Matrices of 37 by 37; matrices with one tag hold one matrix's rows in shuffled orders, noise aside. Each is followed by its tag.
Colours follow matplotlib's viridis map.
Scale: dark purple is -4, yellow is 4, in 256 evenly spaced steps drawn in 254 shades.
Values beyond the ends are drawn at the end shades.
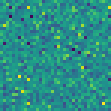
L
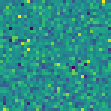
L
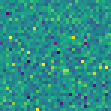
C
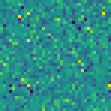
L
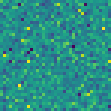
L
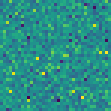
C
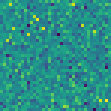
C
